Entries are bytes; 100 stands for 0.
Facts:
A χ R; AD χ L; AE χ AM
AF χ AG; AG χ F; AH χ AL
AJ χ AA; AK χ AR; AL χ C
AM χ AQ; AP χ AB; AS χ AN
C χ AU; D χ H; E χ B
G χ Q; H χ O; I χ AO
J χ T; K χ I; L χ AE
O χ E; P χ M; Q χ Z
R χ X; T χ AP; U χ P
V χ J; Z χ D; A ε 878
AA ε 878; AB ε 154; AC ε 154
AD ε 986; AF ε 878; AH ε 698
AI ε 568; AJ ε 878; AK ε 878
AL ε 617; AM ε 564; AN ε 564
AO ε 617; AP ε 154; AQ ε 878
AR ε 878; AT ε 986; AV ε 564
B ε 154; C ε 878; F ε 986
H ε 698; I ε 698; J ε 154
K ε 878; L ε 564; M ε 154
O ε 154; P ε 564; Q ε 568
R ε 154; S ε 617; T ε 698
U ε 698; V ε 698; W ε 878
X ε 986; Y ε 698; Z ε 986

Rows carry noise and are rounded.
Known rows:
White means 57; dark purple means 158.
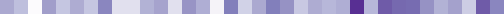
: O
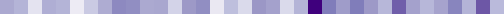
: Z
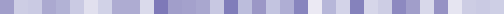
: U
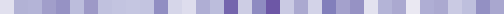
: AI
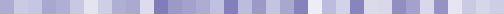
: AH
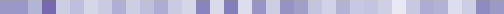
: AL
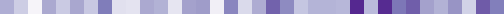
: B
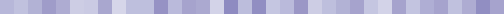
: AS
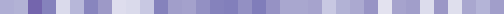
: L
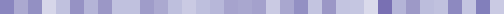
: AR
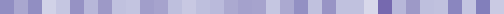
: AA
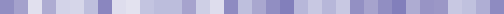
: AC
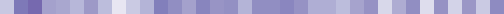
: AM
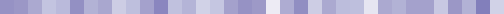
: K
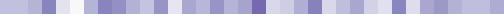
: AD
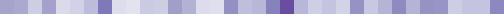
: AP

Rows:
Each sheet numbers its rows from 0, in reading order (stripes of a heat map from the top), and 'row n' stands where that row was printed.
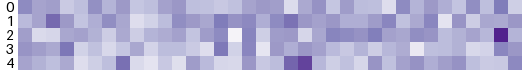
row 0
W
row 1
AN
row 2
D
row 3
AO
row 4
AB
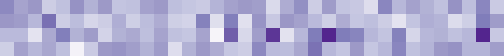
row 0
C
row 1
S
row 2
Q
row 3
AT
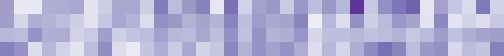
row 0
H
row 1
T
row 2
AE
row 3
J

